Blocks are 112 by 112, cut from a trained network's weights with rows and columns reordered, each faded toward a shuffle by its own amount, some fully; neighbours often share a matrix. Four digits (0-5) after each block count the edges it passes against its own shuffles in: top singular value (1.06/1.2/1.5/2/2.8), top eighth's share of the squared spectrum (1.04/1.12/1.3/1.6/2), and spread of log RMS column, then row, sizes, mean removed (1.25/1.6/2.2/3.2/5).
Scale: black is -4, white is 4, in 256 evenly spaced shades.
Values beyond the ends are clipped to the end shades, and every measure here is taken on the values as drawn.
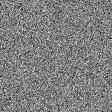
0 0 0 0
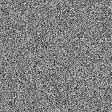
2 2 0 0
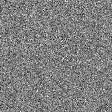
1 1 0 1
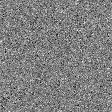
0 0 0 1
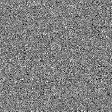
2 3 1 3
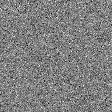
0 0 0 0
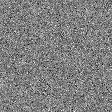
0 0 0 0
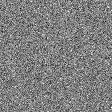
0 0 0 0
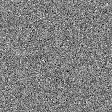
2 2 0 0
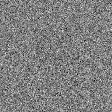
2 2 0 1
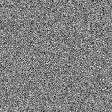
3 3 1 0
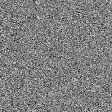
2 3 1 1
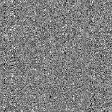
3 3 3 0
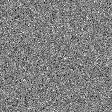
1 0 0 0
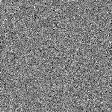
2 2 1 0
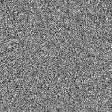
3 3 1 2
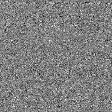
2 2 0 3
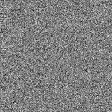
3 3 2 1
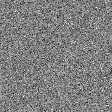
1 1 0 1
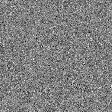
1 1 0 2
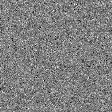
1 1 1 0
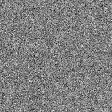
2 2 0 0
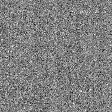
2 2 0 2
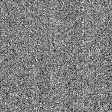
2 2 0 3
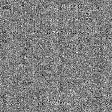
2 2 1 2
